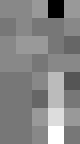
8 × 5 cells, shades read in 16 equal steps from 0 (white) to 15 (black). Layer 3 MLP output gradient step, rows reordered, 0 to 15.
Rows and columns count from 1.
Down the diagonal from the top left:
7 7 6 7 10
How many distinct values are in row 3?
4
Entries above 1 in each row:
5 5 5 5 5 5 5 4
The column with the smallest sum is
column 4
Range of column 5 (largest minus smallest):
4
